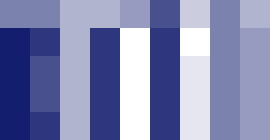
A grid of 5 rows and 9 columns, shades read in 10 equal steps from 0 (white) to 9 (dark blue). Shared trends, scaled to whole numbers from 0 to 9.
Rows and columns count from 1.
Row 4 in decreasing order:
9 8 8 7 5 4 3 1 0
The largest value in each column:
9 8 3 8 4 8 2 5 4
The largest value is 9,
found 4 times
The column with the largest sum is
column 1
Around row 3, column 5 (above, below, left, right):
0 0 8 8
